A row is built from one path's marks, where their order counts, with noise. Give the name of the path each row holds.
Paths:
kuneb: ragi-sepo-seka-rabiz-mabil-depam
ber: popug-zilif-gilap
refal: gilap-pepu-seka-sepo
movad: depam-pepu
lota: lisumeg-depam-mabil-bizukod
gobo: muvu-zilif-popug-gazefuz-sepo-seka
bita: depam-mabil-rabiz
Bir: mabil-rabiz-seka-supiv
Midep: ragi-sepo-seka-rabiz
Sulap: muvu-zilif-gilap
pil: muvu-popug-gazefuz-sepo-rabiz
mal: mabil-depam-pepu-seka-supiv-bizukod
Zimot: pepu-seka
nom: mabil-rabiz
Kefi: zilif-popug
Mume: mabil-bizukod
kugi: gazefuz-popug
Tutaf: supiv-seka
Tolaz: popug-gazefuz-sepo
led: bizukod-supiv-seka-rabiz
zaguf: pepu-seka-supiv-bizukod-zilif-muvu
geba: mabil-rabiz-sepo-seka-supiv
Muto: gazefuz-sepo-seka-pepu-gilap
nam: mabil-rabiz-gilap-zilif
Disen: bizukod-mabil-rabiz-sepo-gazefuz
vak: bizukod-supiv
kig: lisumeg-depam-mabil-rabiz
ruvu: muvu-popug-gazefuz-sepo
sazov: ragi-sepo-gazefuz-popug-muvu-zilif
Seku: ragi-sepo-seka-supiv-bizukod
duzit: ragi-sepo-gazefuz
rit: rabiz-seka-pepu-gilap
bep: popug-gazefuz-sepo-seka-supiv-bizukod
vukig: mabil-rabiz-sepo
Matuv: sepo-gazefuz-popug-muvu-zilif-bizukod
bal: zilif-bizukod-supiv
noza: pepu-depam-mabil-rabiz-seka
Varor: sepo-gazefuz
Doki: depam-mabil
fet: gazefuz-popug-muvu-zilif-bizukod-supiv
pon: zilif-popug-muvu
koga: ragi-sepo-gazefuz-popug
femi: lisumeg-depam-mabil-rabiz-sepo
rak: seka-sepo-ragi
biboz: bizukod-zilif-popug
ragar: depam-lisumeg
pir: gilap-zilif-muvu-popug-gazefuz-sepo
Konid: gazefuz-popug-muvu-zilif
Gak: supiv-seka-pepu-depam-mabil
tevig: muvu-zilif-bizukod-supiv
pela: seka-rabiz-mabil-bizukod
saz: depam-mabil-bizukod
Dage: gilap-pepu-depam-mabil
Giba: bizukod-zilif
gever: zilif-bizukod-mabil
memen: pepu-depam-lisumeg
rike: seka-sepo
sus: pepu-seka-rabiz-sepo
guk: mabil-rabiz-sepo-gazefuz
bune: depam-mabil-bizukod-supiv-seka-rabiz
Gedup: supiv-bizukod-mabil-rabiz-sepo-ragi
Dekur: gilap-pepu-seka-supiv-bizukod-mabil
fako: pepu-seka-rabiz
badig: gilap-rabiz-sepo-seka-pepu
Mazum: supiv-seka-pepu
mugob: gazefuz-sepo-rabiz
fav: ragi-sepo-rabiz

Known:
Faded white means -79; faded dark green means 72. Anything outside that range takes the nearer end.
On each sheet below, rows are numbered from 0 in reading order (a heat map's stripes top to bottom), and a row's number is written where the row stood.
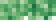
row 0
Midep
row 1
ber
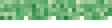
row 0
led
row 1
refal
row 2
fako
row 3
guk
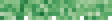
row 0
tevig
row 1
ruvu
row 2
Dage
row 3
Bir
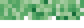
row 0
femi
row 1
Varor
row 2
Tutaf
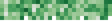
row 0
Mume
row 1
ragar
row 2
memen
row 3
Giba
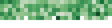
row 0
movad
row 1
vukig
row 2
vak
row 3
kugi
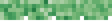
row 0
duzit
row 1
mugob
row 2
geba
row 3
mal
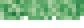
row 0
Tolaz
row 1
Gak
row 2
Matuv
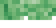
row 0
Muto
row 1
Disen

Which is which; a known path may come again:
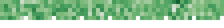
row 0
sus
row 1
duzit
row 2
nam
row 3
bita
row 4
Dage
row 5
bep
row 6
ragar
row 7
bune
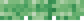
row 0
Seku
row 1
gever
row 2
Bir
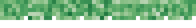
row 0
sazov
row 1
bal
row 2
ruvu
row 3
ber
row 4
Gedup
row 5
vukig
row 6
Matuv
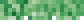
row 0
Konid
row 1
pela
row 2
pir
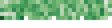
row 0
vak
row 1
pil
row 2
kig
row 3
Zimot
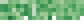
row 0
fav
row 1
lota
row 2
kuneb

